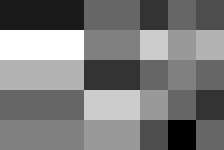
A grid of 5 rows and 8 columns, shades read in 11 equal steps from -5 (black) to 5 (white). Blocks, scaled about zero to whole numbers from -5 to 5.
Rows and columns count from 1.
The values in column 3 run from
-4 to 5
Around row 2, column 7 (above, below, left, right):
-1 0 3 2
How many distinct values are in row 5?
5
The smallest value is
-5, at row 5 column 7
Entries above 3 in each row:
0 3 0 0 0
